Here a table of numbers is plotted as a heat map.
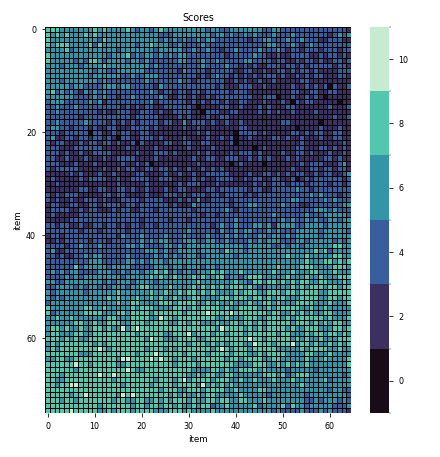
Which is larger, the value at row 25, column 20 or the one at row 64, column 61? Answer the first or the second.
the second
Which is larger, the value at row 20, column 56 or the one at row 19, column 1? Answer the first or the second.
the second
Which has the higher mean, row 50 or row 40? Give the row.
50
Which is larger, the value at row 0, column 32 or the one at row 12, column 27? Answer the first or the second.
the first
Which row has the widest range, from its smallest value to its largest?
74
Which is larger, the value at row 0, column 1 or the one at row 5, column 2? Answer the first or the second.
the first
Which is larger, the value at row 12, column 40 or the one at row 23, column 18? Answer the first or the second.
the first
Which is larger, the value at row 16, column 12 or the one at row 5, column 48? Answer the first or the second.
the first
